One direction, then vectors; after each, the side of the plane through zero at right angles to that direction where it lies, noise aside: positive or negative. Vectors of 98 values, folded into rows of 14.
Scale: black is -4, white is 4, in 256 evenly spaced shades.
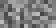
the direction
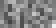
positive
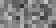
negative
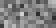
negative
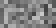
negative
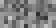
negative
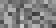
negative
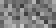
negative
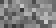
positive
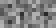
positive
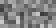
positive
